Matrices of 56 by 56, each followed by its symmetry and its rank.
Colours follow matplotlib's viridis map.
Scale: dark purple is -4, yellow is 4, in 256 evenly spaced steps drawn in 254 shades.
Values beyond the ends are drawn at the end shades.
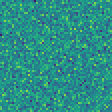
symmetric, full rank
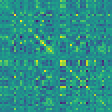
symmetric, rank five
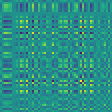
symmetric, rank two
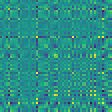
symmetric, rank two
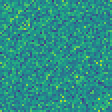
symmetric, full rank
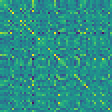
symmetric, rank five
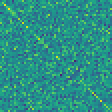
symmetric, full rank
